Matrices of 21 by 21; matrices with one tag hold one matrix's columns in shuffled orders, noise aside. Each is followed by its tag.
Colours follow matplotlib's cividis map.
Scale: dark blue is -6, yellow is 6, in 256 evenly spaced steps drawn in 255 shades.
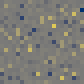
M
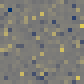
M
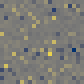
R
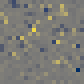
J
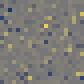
M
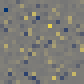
M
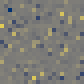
M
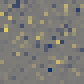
J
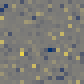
R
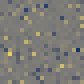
R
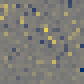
J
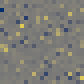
M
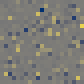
M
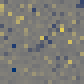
J
